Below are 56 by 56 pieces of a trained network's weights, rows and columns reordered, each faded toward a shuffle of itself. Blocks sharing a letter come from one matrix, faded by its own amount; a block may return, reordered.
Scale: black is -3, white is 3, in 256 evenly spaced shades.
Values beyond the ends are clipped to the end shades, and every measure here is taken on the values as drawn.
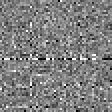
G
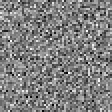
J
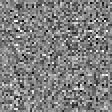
G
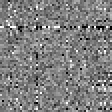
G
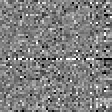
G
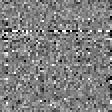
G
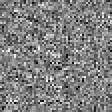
J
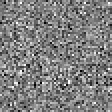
J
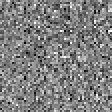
G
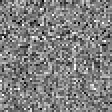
J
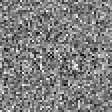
J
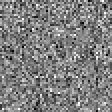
J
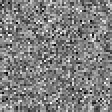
J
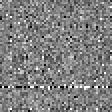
G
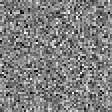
J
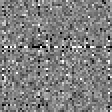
G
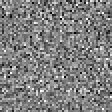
J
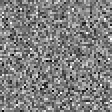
J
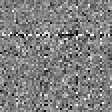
G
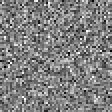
J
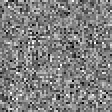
J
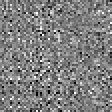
G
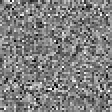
J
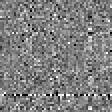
G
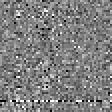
G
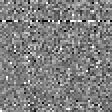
G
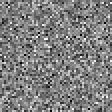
J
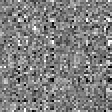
G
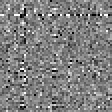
G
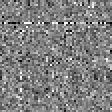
G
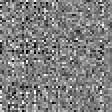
G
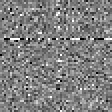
G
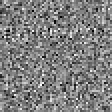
J
